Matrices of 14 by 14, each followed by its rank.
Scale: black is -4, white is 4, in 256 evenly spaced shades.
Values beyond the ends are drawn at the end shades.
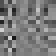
two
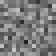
full rank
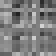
two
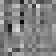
three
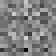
three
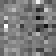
three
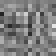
two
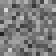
full rank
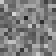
full rank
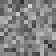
full rank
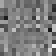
three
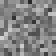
full rank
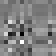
two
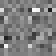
three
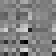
two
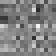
three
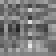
two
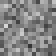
full rank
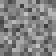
full rank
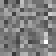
three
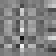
two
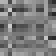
two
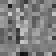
three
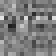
three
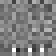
two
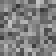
full rank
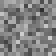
full rank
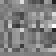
two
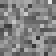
full rank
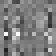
three
